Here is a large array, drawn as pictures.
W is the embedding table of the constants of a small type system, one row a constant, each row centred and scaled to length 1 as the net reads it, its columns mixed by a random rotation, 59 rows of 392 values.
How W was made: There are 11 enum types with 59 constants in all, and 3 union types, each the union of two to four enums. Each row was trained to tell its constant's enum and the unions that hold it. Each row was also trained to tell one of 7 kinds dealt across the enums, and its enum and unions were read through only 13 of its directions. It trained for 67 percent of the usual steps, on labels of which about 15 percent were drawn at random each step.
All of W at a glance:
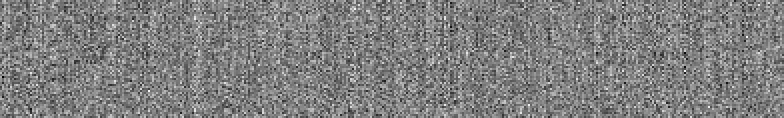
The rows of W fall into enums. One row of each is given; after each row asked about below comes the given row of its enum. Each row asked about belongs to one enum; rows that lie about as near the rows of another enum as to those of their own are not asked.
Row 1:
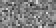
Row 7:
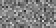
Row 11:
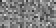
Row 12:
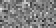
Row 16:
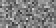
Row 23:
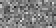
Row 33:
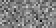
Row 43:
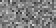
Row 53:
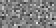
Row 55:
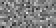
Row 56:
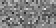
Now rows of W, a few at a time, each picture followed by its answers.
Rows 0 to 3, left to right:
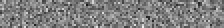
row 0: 11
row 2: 33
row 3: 1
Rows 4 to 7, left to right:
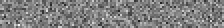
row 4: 23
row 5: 53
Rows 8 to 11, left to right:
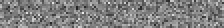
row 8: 23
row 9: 23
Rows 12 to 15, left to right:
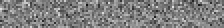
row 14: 23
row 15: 1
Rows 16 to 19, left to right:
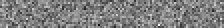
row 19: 16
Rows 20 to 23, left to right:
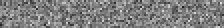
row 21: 16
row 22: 55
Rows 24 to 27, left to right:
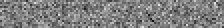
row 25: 1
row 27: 16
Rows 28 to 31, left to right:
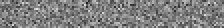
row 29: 12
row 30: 11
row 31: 16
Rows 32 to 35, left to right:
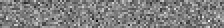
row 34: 43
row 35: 55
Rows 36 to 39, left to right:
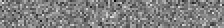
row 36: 33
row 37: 53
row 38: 33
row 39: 53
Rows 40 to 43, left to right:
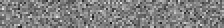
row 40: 1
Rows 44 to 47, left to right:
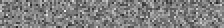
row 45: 55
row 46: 1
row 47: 53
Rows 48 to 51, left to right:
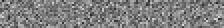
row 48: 33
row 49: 7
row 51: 53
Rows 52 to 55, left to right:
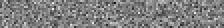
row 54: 11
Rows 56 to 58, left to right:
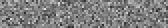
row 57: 33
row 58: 16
